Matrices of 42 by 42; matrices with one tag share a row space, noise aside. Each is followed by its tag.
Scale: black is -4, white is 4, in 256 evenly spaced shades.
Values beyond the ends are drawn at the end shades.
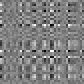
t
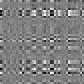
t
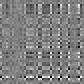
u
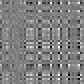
u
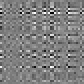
t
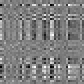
t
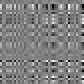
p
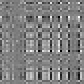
u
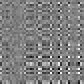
u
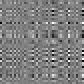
p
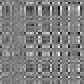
u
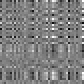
p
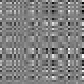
p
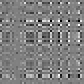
u
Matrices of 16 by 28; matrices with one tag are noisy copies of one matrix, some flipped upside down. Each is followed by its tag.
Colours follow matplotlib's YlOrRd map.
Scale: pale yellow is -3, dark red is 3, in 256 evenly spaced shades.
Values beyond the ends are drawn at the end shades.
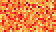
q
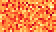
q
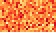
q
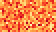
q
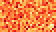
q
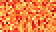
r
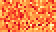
q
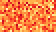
q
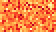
q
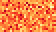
q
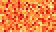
q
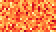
r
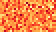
q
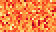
r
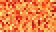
r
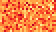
q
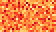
q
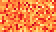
q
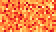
q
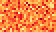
q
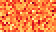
r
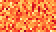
r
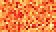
q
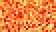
q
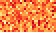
r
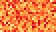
r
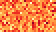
r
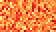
r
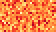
r
